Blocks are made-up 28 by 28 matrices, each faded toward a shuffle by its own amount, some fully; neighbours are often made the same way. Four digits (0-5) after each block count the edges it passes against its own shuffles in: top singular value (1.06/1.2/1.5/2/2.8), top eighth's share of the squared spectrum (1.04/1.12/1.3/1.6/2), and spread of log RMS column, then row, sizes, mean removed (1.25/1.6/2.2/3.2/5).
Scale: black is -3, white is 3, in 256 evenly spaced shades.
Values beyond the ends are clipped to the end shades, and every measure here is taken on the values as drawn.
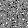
0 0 1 0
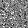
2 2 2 0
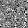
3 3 1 1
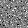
0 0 0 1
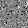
1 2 0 1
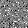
1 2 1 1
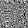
2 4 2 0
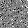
0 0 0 0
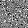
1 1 0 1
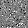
0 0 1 0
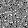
0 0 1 0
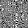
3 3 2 0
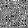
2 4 2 1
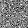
0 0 0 0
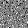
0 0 0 0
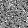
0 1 0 0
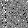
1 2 1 0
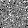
0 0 0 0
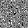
1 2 2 0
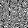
1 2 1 0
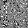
1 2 2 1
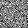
1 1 1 0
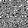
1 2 0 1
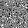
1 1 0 0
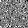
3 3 0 2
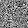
2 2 0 1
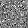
0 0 0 1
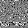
2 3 0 2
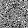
1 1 0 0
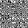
3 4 1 3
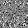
1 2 0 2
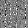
2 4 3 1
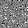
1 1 0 1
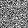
0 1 1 0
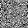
1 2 2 0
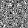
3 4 2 1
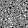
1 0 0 0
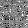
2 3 0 2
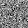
1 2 0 0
